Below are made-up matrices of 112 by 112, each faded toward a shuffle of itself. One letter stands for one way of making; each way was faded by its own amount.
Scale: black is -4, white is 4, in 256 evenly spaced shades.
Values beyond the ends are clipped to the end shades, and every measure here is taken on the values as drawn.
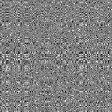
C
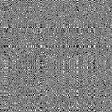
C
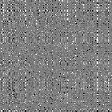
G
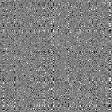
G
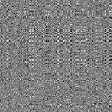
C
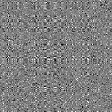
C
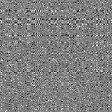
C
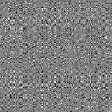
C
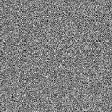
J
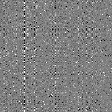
G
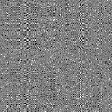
G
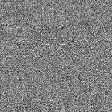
J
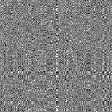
C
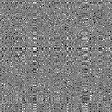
C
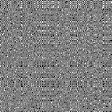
C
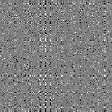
G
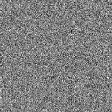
J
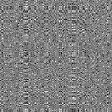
C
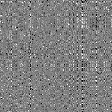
G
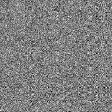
J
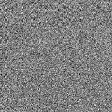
J
